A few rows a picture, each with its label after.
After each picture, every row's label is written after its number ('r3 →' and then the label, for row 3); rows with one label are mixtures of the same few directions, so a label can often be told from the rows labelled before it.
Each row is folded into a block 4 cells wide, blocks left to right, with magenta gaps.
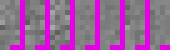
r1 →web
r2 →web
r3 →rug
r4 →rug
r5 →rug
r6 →web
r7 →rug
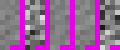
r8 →rug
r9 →rug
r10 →rug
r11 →rug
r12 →rug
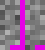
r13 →rug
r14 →rug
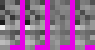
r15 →web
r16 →web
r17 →web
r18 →web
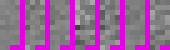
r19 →web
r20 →rug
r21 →web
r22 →web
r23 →rug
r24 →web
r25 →rug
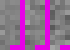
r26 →web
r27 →web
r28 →rug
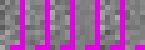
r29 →rug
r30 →web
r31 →rug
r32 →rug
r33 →rug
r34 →rug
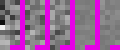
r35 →web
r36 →rug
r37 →rug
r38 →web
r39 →web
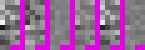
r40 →web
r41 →web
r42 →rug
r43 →web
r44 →web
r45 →web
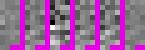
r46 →web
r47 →rug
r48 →web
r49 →rug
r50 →rug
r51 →rug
